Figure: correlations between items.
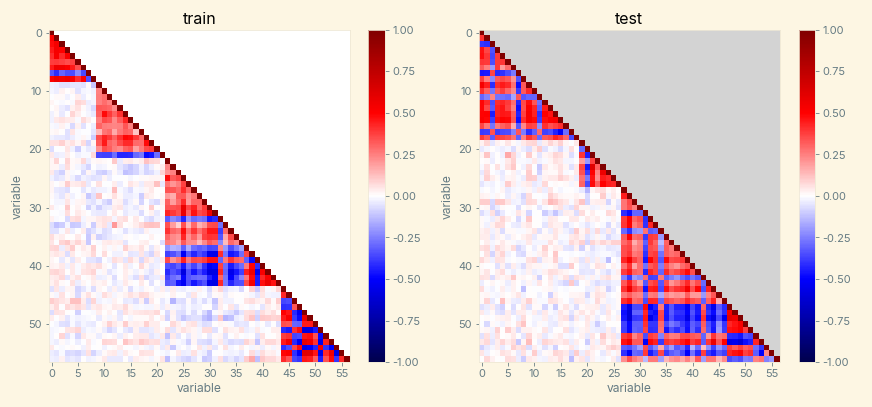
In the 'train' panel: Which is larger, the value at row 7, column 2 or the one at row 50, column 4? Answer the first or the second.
the second
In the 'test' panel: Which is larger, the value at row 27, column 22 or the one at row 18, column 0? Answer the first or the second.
the second
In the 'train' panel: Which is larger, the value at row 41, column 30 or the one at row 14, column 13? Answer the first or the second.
the second
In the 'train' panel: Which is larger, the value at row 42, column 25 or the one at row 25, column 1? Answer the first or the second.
the second
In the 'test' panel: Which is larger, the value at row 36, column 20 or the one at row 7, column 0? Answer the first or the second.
the first
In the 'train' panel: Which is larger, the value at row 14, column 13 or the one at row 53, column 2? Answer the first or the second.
the first
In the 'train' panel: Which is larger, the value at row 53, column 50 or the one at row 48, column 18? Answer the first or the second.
the first
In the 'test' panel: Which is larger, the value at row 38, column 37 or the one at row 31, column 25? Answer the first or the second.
the first
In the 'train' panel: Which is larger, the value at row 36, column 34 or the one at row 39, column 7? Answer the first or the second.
the first
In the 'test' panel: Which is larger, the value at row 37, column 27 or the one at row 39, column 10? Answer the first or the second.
the first
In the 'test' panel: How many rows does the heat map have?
57
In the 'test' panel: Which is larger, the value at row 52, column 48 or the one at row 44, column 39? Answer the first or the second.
the second
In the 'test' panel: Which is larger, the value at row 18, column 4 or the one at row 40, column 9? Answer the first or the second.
the first
